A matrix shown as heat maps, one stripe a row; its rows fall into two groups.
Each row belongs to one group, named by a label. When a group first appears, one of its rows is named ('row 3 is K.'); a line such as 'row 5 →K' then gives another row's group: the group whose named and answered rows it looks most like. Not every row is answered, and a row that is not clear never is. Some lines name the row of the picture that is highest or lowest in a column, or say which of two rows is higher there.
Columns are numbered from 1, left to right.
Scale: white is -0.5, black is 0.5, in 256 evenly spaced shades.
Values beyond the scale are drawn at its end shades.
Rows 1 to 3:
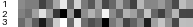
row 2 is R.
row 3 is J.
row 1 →J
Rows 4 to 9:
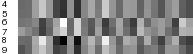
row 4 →R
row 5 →R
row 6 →J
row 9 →R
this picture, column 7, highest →8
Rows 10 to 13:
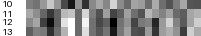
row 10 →R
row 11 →J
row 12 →J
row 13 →J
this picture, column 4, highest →12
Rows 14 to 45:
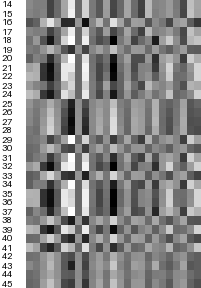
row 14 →J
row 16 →R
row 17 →J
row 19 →R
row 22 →J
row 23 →J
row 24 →J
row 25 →R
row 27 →R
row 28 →R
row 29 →J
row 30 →R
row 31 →J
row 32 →J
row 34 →J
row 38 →R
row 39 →J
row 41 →J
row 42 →R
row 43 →R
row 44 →R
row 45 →R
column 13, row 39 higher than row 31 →Yes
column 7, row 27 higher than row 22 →Yes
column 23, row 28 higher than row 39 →No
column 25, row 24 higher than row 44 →No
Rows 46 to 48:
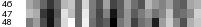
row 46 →J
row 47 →J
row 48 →J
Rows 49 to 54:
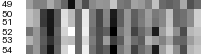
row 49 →R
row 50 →J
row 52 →J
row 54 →J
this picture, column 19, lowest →49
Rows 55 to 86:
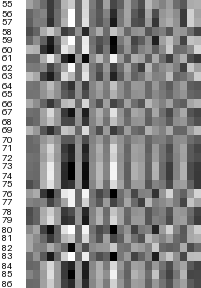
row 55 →J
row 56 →J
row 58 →R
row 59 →J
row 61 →R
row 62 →J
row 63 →J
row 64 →R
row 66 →J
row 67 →R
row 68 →R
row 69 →J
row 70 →R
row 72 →R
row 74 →R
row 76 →J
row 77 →J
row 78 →R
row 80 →J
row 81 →J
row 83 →J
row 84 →R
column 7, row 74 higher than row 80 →Yes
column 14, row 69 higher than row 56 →Yes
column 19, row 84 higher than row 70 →No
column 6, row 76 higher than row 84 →No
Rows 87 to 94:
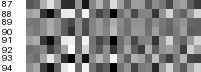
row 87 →R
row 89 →R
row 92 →J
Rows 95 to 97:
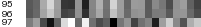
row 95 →R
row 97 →J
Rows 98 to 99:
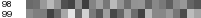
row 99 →J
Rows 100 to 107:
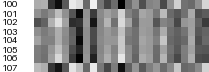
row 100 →J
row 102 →R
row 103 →R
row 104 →R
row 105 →R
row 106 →R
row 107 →J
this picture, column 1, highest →102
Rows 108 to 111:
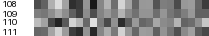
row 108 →R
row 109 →R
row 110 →J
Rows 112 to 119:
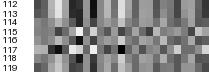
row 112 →R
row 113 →R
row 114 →R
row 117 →J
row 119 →R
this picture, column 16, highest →117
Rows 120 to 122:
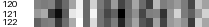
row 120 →J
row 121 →J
